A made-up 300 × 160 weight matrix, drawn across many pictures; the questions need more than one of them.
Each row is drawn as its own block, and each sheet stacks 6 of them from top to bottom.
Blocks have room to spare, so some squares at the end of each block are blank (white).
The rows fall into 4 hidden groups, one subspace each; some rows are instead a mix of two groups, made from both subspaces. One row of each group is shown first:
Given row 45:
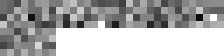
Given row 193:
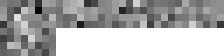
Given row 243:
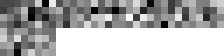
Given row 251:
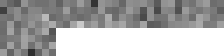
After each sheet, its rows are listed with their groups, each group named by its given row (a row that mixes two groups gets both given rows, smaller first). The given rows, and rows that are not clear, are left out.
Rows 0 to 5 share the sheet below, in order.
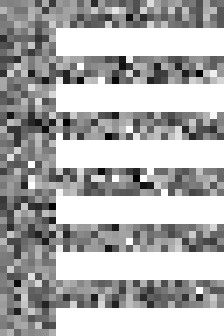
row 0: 243 and 251
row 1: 45
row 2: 243
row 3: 193 and 243
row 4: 243
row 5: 45
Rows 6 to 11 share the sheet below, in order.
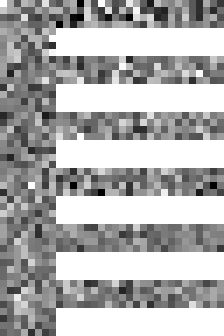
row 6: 193
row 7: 45
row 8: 193 and 251
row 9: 45
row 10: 193
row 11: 193 and 243
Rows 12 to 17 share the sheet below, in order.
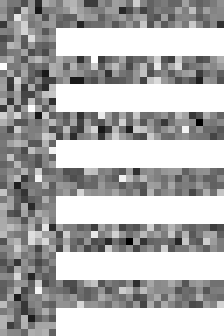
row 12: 193
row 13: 251
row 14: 45 and 193
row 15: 193
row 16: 243
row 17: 193
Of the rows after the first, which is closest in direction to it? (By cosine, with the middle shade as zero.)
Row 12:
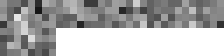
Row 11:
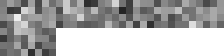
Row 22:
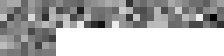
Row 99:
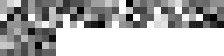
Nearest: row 11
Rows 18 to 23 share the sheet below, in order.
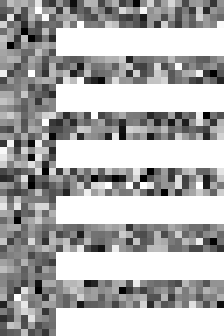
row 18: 193 and 243
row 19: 45
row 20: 251
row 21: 243
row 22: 45
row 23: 193
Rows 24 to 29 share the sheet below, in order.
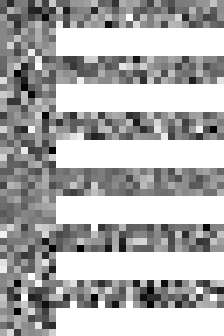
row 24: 243
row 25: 193
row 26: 45 and 193
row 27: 45
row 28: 251
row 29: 45
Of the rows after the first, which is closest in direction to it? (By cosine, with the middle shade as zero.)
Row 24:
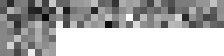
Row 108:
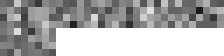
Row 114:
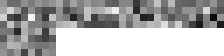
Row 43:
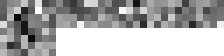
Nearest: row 114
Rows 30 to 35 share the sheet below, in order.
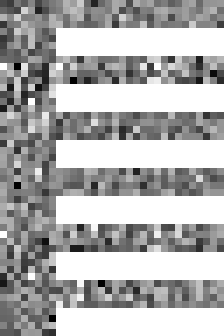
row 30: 193 and 251
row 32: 243 and 251
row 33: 45 and 193
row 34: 251
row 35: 193
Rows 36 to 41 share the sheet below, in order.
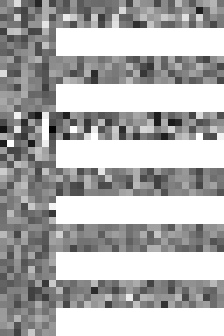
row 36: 45
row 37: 45
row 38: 45 and 251
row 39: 193
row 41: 243
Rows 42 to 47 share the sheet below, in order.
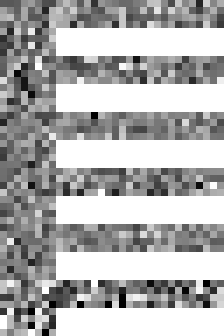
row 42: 251
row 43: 193
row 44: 251
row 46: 193 and 251
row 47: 251
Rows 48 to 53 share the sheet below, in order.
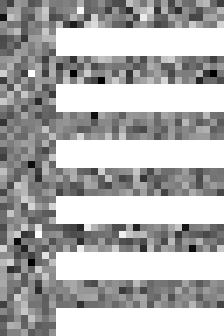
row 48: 45
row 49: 45
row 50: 251
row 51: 193
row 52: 193
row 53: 193
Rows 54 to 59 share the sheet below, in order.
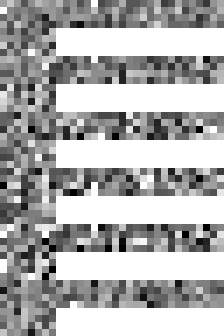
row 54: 251
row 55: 251
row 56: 45
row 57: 45
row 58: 251
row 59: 45 and 251
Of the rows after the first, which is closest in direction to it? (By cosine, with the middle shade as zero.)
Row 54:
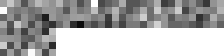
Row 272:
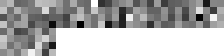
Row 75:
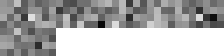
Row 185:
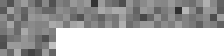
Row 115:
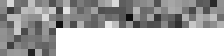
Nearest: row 272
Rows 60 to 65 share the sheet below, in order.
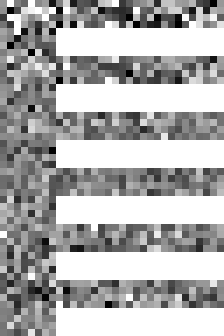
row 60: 243
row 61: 243
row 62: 193 and 243
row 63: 251
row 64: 251
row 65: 243
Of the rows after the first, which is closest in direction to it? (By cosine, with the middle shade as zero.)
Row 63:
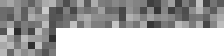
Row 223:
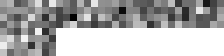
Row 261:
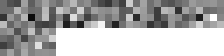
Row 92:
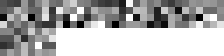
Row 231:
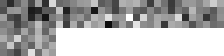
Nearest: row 223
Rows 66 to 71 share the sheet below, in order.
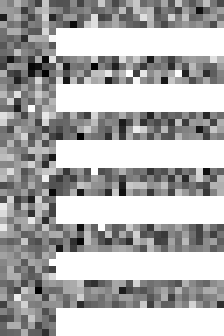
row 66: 45 and 193
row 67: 243
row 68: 193 and 251
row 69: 251
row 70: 193
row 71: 193
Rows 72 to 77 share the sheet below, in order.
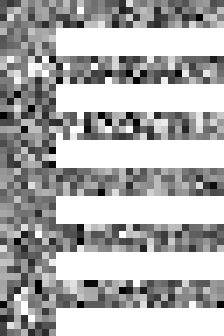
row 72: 45
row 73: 243
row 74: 193
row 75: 45
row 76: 193
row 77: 193
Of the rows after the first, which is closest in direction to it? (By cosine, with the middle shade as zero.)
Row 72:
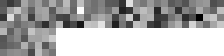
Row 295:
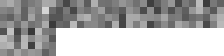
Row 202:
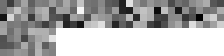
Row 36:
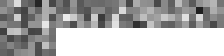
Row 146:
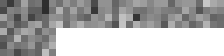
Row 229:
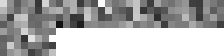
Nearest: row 202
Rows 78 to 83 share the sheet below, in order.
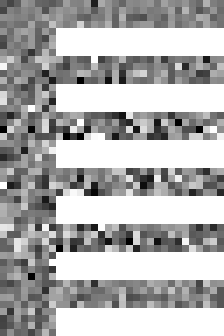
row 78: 251
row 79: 251
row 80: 45
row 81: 45
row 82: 193 and 243
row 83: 251
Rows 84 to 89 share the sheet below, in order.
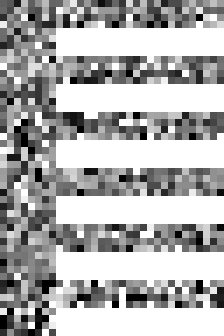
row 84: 45
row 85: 243 and 251
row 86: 193
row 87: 193
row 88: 45 and 243
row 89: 251
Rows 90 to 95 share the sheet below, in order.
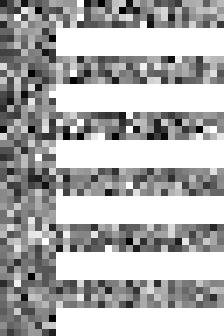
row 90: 193
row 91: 45 and 251
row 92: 45
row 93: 243
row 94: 243
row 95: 45 and 193
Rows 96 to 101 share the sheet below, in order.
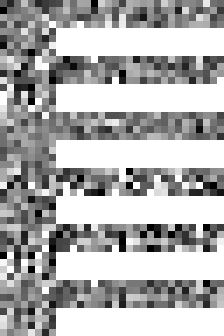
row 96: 251
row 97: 193 and 251
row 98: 193 and 243
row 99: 45
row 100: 251
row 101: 251
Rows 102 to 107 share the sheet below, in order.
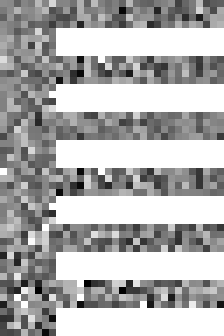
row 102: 45 and 251
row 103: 193
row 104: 193
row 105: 193
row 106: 243 and 251
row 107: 193
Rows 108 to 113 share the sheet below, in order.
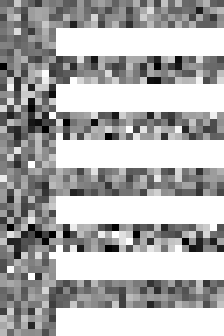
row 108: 45
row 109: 251
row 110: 243
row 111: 251
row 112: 243
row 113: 251
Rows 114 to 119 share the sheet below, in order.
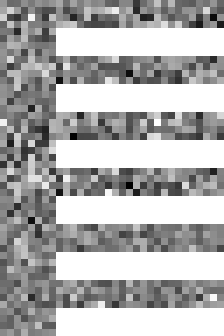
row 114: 45 and 243
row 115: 243
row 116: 251
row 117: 243
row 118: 193
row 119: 45
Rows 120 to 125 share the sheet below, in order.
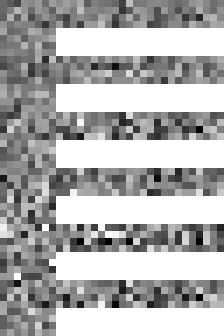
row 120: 45
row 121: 243
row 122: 45
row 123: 251
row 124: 193 and 243
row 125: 45
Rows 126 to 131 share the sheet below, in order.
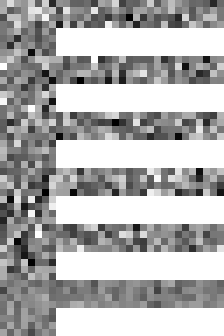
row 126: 243
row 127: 251
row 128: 243
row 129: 251
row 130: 193
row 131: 251
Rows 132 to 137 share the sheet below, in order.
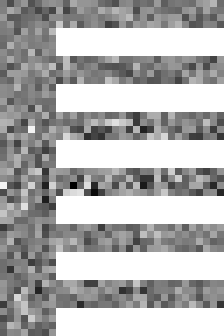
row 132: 243
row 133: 243
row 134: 45 and 243
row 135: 45
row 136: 193 and 251
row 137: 193
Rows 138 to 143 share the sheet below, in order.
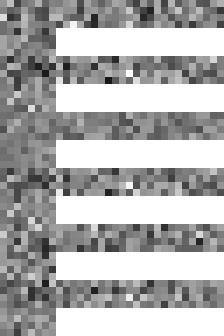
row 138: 45
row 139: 243
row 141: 243
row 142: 45 and 251
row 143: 243
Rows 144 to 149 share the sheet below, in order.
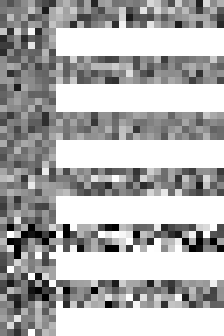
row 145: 45 and 243
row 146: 243 and 251
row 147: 243
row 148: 243
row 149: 243
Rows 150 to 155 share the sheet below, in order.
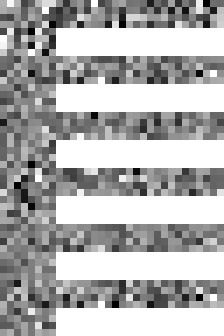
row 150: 251
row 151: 45
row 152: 251
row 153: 193
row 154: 45
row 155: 45
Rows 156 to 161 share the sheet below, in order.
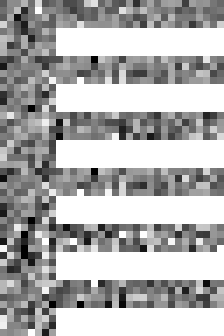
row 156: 193
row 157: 251
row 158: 243 and 251
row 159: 251
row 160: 45 and 193
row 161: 251
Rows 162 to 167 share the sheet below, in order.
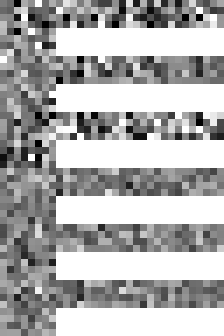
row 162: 45
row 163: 193
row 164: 45 and 251
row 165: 243
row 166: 193
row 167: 193
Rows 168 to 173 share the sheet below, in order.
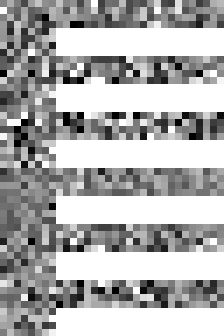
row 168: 251
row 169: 45
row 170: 193 and 243
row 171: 193
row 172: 45
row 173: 193 and 243
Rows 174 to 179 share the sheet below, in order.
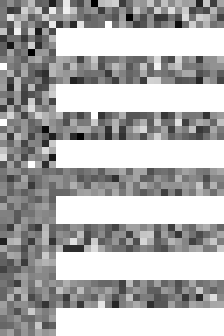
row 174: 243 and 251
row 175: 251
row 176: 251
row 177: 45 and 243
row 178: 45
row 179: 45
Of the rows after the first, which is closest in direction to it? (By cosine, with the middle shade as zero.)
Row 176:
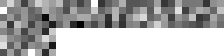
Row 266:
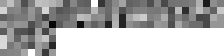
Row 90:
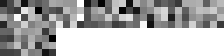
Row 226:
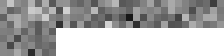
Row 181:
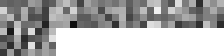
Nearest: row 266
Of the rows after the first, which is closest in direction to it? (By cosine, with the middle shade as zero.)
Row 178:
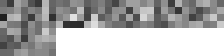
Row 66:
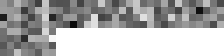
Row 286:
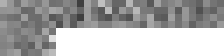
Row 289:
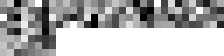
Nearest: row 66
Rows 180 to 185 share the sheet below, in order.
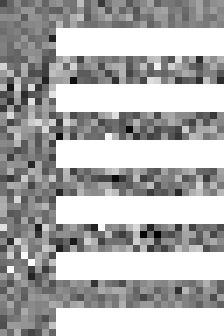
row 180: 193
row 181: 251
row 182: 243
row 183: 243
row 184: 193 and 251
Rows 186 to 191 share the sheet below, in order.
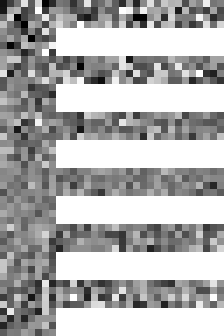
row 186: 193 and 251
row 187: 45
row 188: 193
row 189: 45
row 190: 243 and 251
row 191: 45
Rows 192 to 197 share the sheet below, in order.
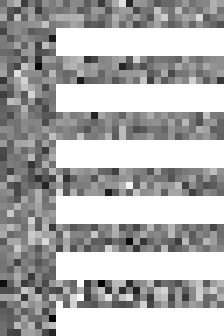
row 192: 45 and 193
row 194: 251
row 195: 243
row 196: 243
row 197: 193
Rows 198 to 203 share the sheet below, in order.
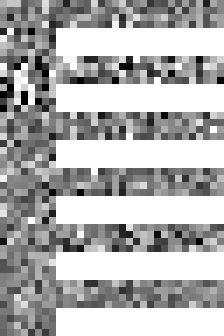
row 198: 45 and 251
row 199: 193 and 251
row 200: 45 and 251
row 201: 251
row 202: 45
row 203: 193 and 243
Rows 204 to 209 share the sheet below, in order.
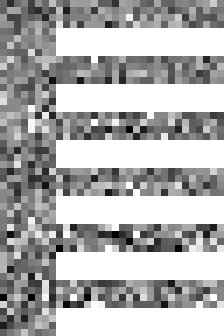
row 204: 243
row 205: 251
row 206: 243
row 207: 243
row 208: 243
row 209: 45
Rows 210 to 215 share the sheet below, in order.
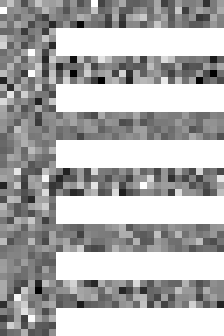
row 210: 251
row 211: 45
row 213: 45 and 251
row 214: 45
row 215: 193
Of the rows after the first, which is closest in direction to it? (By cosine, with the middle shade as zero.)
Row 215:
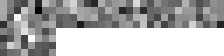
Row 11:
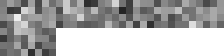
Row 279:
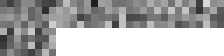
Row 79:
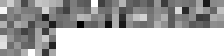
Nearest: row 11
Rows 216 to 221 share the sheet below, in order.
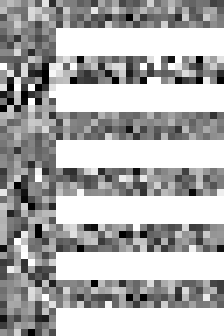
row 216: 243
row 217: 251
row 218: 243
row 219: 193
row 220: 193
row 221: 243 and 251
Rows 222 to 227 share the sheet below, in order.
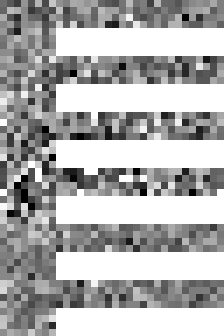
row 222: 45 and 243
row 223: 45 and 251
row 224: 251
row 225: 193
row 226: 243
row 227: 193 and 251
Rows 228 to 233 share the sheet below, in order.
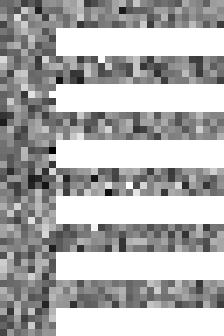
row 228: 193
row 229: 193
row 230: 193 and 251
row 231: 243
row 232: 251
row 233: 251
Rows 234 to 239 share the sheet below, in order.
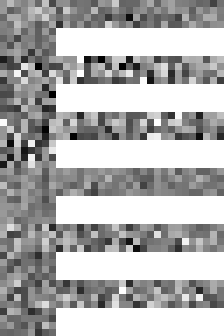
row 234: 243
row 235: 193
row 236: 251
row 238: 45 and 243
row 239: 45
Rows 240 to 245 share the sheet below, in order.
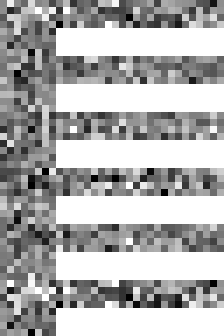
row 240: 243
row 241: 193 and 243
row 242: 45
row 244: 243
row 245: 243
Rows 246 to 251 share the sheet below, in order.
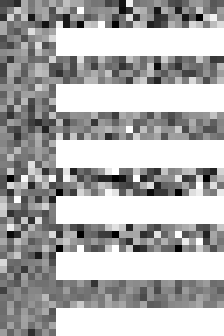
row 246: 45
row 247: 45 and 251
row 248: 243
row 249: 243
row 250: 45 and 243
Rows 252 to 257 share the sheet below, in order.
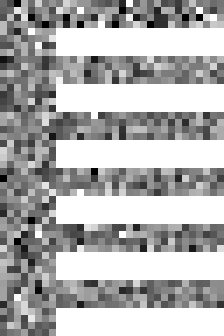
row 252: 45
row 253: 193 and 251
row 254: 251
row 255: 251
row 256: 193
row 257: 193
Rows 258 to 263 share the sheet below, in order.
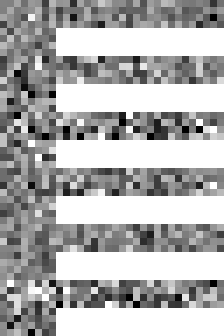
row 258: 45
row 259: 193
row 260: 45
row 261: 45
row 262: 45
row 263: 243
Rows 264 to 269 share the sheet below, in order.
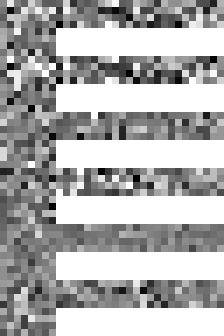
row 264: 243
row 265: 243
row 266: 251
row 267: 193 and 243
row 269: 193 and 243
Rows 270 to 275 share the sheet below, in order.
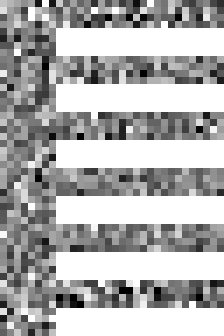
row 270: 243
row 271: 45 and 251
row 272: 45 and 251
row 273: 193
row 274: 251
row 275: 45 and 193
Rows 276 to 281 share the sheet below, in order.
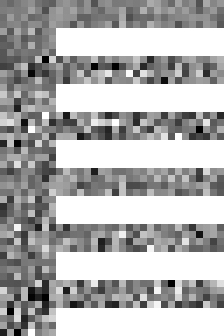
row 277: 243
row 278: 243 and 251
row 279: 251
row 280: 45 and 243
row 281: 243 and 251
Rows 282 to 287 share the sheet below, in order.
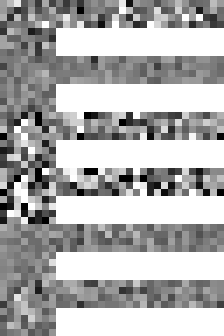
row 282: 45
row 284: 193
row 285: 193
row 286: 193
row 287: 193
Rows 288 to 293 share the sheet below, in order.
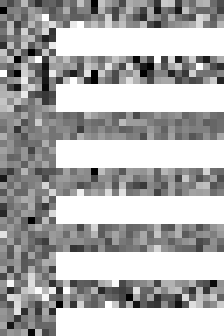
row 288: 251
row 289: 45
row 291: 251
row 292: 251
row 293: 243
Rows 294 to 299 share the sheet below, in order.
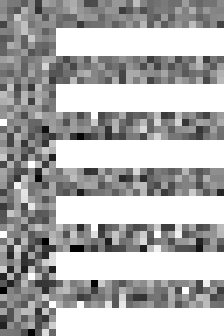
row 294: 193
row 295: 251
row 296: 251
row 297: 193
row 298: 251
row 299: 251
